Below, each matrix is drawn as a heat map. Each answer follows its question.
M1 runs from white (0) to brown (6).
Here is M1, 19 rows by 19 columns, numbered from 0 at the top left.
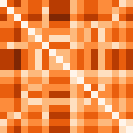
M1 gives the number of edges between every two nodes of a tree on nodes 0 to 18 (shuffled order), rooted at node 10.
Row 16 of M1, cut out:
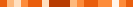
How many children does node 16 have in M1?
1
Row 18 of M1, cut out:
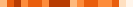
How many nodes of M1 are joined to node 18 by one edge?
1
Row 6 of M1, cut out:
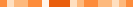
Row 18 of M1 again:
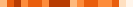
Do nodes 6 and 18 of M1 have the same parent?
no
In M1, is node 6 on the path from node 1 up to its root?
yes
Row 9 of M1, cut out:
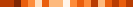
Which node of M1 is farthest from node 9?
2
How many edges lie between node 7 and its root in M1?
3
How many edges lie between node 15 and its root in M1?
1
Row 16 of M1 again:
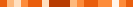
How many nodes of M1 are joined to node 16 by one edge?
2
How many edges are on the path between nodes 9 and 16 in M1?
5
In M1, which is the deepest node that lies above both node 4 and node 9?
14
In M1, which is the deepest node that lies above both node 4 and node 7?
14
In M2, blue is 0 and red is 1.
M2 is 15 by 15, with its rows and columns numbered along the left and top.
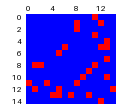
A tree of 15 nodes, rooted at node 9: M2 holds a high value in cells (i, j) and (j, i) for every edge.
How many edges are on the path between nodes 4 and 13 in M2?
1
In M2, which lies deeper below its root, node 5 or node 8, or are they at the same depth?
node 8
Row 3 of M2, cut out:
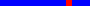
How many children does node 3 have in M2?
0
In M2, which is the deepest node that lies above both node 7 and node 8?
13
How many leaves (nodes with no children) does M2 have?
7
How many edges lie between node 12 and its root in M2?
4
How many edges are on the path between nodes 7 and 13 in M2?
1
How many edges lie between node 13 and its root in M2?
2
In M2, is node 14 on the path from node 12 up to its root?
no
